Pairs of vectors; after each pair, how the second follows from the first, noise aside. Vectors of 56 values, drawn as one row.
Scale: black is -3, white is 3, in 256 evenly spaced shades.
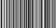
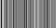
partly zeroed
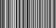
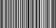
reversed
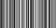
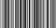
negated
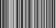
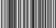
negated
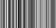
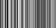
negated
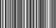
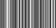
reversed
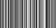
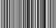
negated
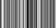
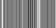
partly zeroed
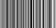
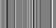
partly zeroed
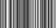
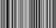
negated
